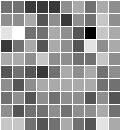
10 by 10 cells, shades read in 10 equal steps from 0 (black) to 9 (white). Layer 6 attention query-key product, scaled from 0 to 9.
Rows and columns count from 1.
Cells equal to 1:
0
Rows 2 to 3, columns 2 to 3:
5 6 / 9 4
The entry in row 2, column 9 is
7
